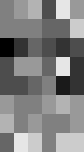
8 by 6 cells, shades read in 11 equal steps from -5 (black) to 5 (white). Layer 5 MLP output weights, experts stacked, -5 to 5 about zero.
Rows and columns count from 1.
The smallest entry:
-5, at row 3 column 1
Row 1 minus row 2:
0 1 2 -1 5 -2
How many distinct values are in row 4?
5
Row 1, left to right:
0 1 2 -2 4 1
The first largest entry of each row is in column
5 6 3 5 4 5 1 2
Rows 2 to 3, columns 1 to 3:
0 0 0 / -5 -3 -1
